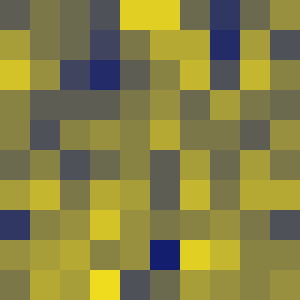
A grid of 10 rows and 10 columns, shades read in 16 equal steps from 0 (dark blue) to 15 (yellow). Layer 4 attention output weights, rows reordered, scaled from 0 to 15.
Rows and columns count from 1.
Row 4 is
8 5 5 5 7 9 6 10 7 6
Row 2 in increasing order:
1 3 4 6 7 7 10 10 11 11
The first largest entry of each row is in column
5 6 1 8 6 7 2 4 7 4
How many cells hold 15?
1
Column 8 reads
2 1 4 10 7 6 7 9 12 9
